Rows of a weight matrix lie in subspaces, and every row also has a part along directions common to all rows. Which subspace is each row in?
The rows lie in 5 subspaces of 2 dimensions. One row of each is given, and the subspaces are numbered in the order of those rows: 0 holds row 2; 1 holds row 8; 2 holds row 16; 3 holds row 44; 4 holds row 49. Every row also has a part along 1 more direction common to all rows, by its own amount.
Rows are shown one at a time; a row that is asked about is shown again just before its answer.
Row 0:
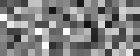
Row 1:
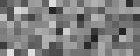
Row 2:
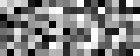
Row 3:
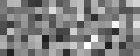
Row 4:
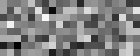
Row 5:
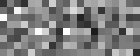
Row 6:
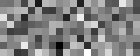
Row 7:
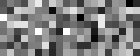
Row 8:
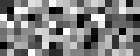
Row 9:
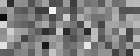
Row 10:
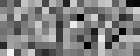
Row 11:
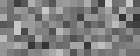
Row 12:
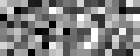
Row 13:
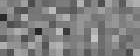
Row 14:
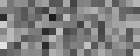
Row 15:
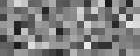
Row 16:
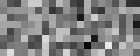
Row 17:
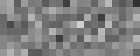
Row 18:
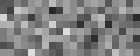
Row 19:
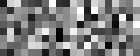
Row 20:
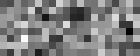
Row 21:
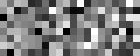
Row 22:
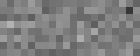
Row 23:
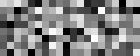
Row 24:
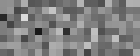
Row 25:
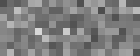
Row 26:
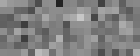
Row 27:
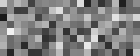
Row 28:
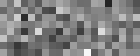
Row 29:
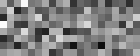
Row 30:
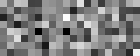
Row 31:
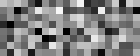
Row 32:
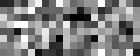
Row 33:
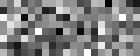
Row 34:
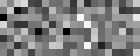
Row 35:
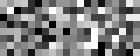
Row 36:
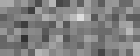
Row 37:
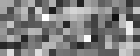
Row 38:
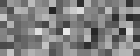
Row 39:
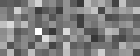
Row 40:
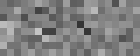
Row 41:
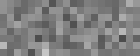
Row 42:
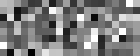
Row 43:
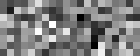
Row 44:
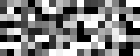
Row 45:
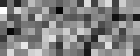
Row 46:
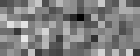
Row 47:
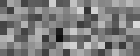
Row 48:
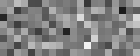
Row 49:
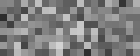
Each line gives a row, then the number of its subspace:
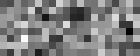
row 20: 3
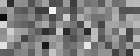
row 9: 0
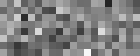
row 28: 4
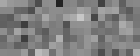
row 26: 3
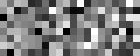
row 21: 3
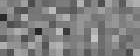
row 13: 4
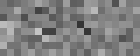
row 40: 0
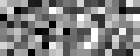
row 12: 1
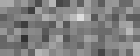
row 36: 3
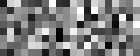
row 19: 2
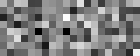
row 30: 1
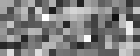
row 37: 3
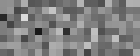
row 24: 4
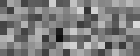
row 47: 2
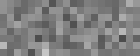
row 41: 1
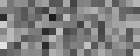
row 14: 0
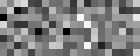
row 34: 2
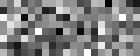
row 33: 4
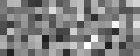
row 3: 2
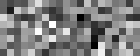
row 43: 0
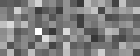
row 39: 0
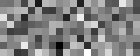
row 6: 4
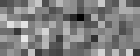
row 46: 3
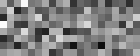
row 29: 2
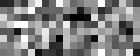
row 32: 3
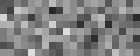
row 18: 1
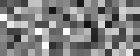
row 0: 1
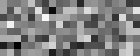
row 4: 3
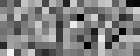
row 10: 1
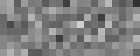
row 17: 1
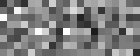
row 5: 2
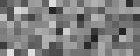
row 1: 1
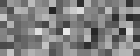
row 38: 3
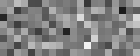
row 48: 2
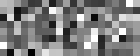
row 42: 1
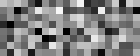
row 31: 0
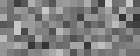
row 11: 2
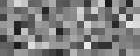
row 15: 2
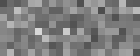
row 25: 0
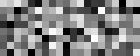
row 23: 0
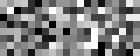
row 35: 0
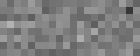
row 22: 3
